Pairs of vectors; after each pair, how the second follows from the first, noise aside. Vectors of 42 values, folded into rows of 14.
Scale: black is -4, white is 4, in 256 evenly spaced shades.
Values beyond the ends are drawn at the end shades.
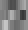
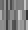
shuffled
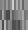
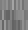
shrunk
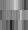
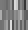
sign-scrambled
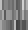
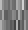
sign-scrambled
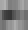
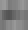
shrunk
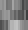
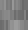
shrunk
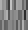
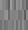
shrunk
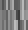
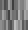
shuffled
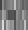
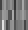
sign-scrambled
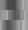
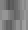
shrunk
